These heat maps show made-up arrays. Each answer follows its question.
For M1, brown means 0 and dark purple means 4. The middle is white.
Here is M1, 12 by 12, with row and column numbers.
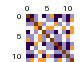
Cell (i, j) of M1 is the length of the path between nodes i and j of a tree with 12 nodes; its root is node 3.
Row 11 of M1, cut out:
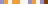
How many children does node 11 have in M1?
3
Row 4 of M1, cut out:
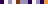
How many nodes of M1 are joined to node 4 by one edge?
1
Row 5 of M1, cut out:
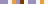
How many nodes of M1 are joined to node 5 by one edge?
2
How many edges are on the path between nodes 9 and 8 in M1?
3
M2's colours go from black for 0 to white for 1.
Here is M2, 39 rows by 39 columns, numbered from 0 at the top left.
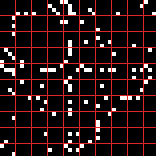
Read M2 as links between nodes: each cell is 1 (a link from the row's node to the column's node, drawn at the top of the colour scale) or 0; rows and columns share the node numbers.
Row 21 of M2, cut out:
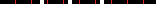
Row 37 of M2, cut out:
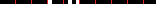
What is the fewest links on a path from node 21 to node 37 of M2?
2
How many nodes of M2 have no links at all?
0
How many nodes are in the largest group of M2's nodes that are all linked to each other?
3
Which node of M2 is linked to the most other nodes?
node 17
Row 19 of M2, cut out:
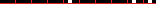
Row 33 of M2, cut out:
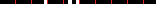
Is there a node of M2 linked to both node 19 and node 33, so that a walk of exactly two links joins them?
yes
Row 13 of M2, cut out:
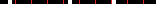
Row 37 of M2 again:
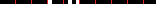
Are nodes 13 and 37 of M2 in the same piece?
yes
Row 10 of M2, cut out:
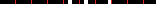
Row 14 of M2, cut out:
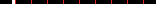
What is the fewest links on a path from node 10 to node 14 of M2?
3
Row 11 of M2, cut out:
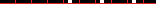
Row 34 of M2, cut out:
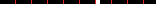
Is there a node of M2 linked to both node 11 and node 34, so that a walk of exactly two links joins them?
no
